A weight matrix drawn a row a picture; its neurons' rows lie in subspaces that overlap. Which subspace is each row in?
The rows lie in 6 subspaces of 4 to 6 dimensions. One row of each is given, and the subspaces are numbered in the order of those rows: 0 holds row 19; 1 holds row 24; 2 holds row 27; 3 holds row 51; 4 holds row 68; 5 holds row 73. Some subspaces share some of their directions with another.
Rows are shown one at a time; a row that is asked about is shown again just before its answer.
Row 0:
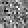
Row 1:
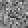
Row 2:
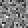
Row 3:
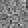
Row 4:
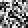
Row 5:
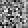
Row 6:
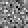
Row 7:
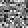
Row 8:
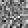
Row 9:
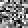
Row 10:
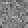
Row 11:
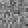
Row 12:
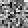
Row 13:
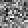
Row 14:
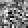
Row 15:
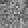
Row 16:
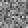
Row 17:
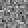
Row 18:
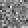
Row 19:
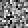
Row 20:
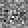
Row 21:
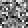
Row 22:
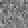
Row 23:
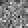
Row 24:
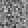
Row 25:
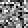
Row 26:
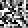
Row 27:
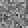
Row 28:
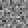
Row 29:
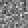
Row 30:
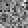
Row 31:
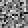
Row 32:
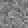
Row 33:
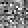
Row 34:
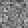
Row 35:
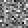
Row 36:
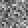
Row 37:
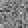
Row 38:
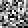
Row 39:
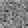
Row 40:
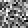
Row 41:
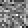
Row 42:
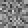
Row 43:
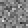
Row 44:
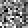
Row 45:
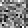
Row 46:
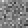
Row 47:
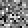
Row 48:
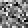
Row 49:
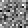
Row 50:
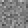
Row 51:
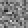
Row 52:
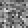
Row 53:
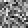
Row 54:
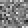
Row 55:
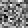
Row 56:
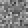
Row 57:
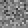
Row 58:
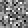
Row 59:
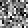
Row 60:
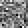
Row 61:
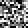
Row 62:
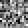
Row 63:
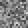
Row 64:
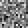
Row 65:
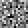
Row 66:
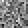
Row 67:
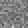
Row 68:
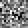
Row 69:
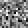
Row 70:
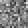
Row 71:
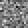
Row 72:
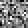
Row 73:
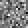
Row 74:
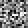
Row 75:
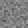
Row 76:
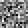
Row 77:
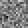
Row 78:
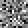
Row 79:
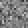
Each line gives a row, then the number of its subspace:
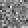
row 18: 2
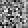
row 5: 1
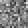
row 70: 0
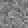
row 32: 5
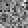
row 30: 0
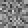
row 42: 5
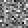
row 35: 5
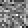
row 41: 2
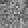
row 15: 0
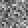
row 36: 1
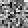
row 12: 3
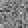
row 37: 0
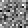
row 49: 0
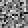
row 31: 4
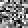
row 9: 3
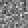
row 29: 4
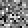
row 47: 3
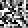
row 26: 3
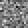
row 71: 3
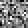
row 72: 4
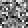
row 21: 1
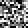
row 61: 3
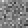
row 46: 0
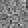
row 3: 0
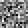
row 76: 3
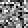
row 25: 4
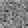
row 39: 0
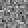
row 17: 3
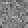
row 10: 1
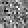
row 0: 5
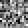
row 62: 0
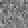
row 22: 4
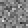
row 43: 3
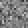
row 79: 4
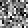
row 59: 4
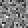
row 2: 1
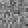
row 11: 0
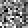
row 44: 1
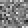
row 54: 2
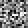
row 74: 4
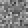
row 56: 0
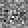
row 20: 4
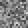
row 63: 5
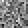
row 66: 0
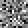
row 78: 5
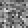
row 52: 5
